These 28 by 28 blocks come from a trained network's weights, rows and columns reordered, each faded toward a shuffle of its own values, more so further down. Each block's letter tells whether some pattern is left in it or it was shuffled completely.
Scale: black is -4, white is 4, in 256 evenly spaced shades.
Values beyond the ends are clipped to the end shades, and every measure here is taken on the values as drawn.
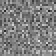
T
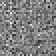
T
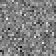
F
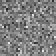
F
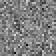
F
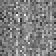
T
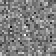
F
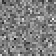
F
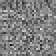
T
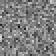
F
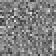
T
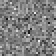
F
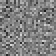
T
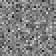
F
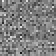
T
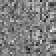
T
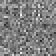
T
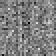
T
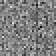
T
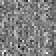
T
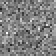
F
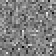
F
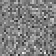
T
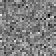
T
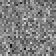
F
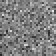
F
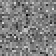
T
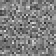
T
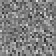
T
